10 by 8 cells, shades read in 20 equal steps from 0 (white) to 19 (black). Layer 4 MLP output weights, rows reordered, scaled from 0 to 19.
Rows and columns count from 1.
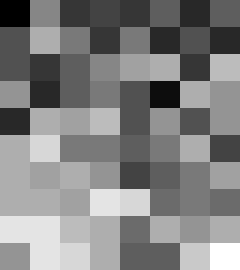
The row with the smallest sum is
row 9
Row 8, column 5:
3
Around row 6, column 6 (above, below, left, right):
8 12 12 6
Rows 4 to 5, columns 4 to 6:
10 13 18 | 5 13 8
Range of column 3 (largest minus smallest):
12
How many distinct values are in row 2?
5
